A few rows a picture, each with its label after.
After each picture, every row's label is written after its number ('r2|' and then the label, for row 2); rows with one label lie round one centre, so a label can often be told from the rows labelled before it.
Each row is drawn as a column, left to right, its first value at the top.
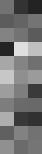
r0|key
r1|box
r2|box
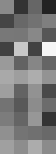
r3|key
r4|box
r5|key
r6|box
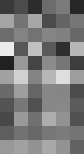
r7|box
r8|key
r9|box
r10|key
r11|key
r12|box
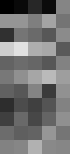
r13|box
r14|box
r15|box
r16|box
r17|key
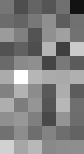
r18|key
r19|key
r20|key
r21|box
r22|key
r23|box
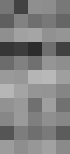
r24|key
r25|key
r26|key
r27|key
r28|key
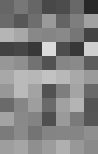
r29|key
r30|key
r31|key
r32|box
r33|key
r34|key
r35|box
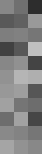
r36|key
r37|key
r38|box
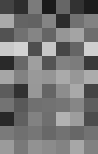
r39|box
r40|box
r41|key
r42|box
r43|key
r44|key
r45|box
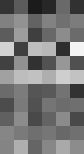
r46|box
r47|key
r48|box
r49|box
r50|key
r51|box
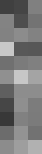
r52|box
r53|key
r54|key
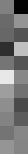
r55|key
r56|box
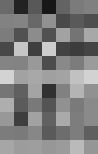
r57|key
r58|box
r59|key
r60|box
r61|key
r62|key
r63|key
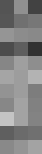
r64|key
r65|key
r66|key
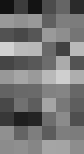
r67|box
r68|box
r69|box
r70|key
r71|key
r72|box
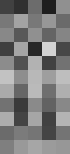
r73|key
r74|box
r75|key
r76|box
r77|key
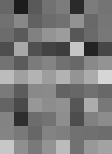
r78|key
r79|box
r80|key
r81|key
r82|key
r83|box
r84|key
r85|key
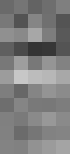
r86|key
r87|key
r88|key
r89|key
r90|key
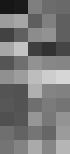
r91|box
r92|box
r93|key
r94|key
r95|key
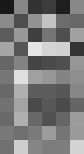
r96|box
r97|key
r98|box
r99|box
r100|box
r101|key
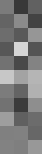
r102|key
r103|box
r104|key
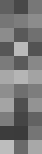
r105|key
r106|box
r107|key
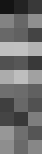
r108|box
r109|box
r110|box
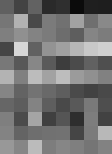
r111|key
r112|box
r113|key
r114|box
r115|box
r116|box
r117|box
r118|box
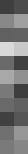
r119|box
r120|box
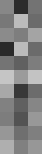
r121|key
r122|box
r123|key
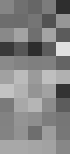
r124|key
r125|key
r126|key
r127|key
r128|box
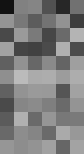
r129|box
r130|key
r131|key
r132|key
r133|box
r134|key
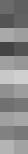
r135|key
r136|key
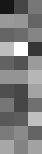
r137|box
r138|box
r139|key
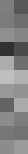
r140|key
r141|key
